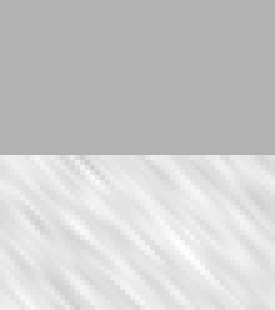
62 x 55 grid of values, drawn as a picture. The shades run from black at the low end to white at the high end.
It is made of 2 by 1 panels. Panel 1,1: high, flat. Panel 2,1: very high, slanting down to the right, faint in contrast.
